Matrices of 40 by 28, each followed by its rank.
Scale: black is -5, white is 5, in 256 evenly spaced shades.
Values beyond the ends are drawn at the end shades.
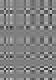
one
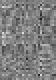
five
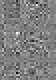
five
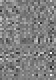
five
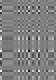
one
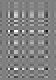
one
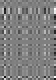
one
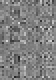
five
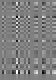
one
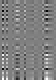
one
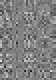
five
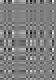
one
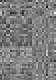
five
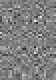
five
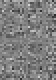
five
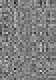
five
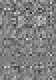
five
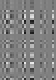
one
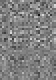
five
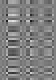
one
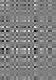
one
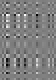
one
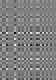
one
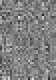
five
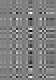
one
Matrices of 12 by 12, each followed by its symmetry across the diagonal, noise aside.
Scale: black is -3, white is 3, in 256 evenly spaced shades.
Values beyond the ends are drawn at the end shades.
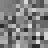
antisymmetric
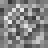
symmetric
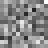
neither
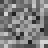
symmetric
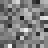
neither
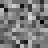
neither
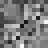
symmetric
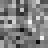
antisymmetric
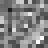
symmetric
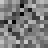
symmetric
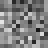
antisymmetric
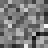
symmetric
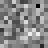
neither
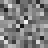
antisymmetric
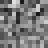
neither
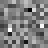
antisymmetric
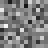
antisymmetric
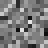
symmetric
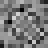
symmetric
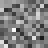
neither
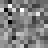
antisymmetric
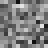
neither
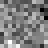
antisymmetric
